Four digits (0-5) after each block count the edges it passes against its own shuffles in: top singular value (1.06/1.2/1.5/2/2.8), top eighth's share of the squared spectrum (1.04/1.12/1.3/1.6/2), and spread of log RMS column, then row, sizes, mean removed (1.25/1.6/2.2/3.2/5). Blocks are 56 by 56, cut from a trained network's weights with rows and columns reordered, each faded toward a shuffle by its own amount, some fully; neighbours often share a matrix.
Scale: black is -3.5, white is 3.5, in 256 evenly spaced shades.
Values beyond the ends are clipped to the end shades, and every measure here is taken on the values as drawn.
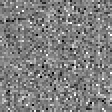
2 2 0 1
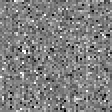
2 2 0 1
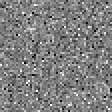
0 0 0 0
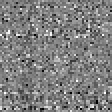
2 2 0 3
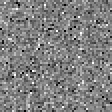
0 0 0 0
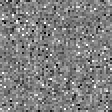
0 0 0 0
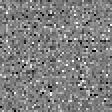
1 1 0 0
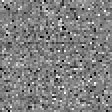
1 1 1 0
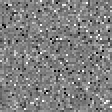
0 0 0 0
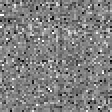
1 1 0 1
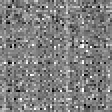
3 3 0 3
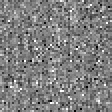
2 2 0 1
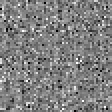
2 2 0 2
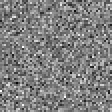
1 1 0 0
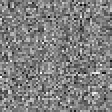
3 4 1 2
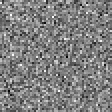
2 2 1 0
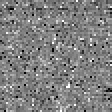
1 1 0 1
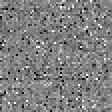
1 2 1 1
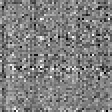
3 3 0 3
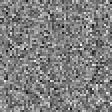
3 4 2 1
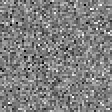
0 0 0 0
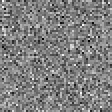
2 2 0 0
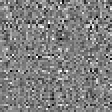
3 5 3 3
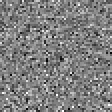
2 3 1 1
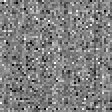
2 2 0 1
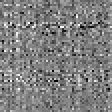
3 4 0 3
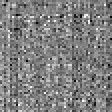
3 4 0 3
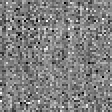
2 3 0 2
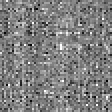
3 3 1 3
